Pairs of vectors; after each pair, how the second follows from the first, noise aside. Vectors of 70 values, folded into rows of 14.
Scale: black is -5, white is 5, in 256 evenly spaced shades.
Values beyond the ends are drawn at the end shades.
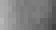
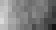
scaled up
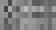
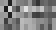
scaled up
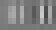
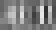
scaled up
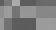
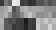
scaled up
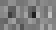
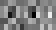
scaled up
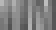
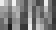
scaled up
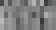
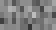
shuffled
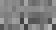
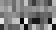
scaled up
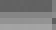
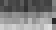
scaled up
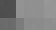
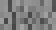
shuffled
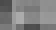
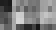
scaled up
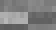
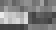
scaled up
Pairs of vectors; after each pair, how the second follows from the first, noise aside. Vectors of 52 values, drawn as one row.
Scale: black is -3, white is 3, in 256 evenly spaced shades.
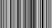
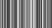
negated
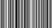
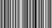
reversed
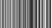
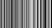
negated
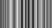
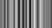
reversed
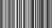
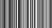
reversed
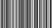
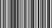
negated
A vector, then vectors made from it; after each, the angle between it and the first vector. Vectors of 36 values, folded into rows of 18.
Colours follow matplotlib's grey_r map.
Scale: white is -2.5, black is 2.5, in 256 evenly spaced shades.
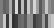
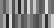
nearly parallel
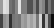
partly opposed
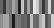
partly aligned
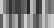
orthogonal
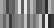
partly opposed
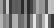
partly opposed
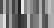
partly aligned
